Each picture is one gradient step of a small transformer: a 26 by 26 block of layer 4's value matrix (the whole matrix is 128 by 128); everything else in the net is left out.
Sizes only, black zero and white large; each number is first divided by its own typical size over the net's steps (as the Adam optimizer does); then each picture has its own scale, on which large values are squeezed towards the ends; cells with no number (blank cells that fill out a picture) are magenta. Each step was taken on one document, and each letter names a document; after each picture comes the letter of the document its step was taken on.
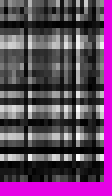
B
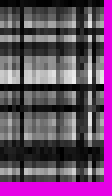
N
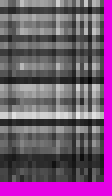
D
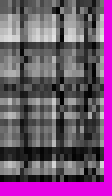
N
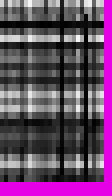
B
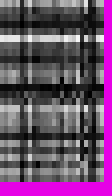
B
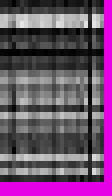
D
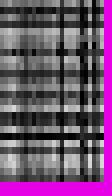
N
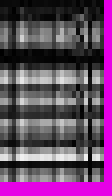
D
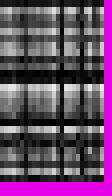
N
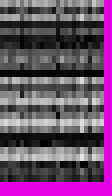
D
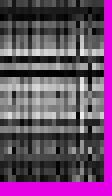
D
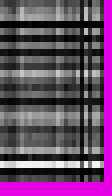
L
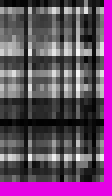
B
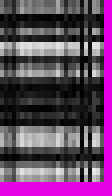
L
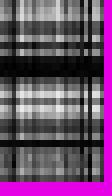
L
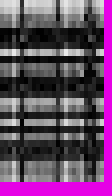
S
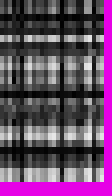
N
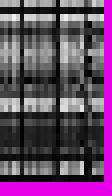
S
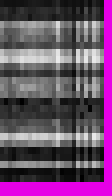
D
